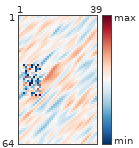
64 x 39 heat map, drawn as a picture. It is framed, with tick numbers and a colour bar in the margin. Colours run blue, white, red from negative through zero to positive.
Grain: diagonal, up to the right. Roughest part: middle left. Slope: none. Average level on the scale: 50%. Odd patch: rougher, in the middle left.
